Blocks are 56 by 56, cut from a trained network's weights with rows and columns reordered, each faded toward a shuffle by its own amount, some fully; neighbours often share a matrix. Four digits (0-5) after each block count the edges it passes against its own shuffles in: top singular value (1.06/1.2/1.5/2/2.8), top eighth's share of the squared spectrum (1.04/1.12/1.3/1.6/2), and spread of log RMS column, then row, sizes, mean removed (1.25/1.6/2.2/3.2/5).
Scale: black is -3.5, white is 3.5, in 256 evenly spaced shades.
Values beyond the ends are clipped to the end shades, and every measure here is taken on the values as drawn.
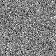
0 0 0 0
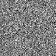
2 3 1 1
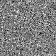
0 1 0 0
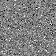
0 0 0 0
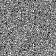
2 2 1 0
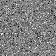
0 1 0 0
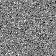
0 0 0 0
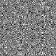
3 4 2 2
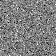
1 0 0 0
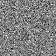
1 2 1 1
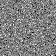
0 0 0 0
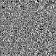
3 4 2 2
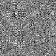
3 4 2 2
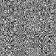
3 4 2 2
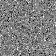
1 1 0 0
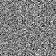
3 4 1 1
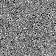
0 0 0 0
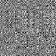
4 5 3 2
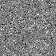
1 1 0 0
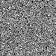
0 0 0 0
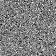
0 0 0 0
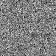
0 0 0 0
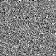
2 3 1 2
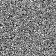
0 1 0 0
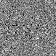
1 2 0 2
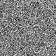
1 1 0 0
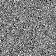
1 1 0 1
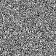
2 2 0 1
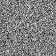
0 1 0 0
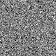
0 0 0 1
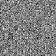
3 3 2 1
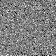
2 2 0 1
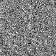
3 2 1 0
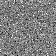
1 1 0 0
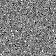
0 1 0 0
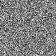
1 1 0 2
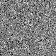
1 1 0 0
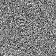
2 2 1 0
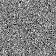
1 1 0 0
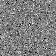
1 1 0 0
